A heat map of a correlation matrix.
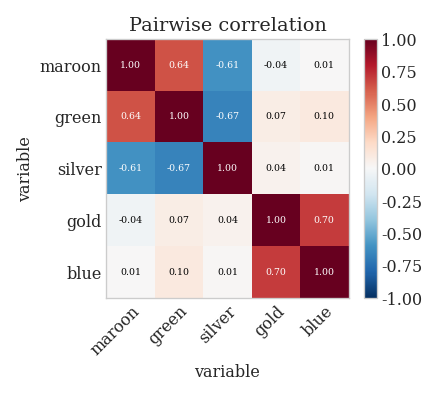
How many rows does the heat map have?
5
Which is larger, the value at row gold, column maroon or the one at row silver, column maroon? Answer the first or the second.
the first
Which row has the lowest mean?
silver
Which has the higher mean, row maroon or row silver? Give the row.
maroon
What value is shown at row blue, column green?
0.10
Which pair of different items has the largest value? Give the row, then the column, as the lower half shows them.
blue, gold
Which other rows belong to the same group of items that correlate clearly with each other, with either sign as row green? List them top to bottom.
maroon, silver
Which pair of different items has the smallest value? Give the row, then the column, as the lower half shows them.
silver, green
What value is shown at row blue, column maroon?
0.01
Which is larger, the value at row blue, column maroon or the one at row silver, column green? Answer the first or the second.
the first
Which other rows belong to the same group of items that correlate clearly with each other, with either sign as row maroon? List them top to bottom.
green, silver
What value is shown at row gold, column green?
0.07
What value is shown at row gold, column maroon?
-0.04
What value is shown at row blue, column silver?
0.01
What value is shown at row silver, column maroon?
-0.61
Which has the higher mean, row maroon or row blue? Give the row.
blue
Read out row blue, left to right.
0.01 0.10 0.01 0.70 1.00
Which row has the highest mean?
blue
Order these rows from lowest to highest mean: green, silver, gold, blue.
silver, green, gold, blue
